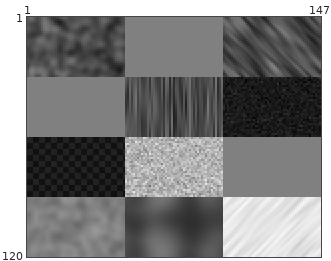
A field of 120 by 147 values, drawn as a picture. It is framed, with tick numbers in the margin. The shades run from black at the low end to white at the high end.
It is made of 4 by 3 panels. Panel 1,1: low, blotchy. Panel 1,2: middling, flat. Panel 1,3: low, slanting down to the right. Panel 2,1: middling, flat. Panel 2,2: low, streaked downward. Panel 2,3: very low, fine-grained, faint in contrast. Panel 3,1: very low, checkered, faint in contrast. Panel 3,2: high, fine-grained. Panel 3,3: middling, flat. Panel 4,1: middling, blotchy, faint in contrast. Panel 4,2: low, smooth. Panel 4,3: very high, slanting up to the right, faint in contrast.
